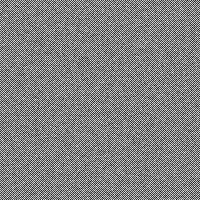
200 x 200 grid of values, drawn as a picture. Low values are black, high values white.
Seam: none. Average level on the scale: 50%. Slope: none. Grain: checkered. Histogram: two levels.
